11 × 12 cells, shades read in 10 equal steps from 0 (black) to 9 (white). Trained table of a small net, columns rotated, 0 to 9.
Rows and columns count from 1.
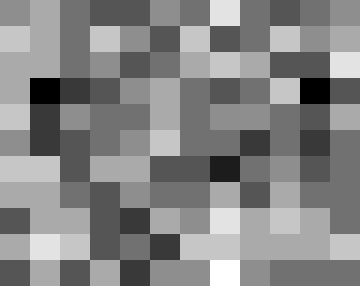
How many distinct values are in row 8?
4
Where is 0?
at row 4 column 2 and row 4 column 11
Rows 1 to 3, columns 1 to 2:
5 6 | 7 6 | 6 6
